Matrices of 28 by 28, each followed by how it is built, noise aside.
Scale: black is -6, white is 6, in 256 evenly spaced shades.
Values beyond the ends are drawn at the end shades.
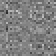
low rank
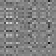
low rank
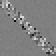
banded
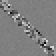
banded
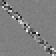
banded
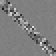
banded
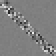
banded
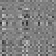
low rank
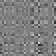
low rank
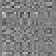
low rank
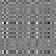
low rank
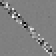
banded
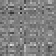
low rank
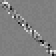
banded
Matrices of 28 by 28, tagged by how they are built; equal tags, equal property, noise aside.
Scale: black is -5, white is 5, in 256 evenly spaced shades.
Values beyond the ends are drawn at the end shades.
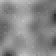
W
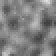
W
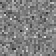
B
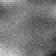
W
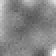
W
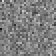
B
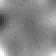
W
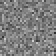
B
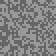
B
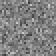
B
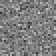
B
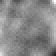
W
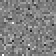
B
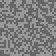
B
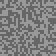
B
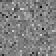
B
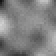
W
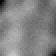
W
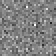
B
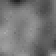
W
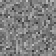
B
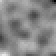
W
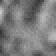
W
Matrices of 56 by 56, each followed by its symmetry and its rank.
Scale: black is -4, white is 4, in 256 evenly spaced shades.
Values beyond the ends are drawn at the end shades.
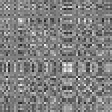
symmetric, rank three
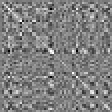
symmetric, rank five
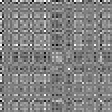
symmetric, rank three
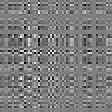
neither, rank two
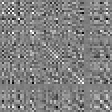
symmetric, rank five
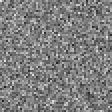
neither, full rank
